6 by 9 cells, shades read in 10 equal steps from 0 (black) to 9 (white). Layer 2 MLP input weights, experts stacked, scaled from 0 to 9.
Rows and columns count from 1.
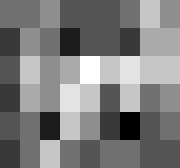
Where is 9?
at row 3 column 5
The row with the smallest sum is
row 5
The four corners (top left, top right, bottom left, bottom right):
4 5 2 3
